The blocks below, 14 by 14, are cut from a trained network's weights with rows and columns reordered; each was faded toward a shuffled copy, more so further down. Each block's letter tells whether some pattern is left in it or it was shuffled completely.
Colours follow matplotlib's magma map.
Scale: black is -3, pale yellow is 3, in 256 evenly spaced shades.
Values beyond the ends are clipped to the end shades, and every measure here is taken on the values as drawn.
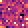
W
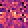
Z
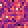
W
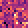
Z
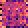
Z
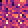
Z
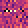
Z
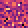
W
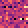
Z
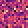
W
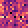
Z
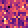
Z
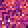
W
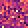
W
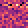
Z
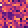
Z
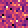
W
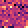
Z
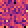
Z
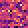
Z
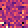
Z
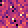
W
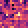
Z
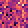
W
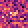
W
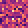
Z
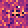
Z
